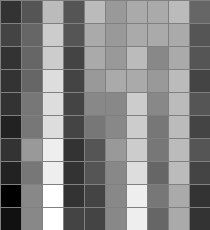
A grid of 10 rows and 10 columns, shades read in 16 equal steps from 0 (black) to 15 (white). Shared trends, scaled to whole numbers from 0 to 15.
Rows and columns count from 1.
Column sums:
24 69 132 39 73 86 118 78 106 44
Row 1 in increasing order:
3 5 5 6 9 10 10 11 11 11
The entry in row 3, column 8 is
8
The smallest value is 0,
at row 9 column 1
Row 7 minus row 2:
-1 3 2 -2 -5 0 2 -3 1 0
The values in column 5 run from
4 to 11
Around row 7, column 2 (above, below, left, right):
7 7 3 14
